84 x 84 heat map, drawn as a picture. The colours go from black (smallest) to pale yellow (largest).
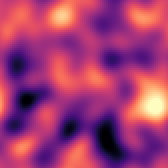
Lone odd cells: none. Ninth with the highest average: middle right. Grain: smooth. Mirror symmetry: none.
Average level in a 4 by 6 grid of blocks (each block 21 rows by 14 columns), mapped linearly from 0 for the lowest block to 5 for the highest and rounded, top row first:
333123 / 022212 / 111125 / 212001
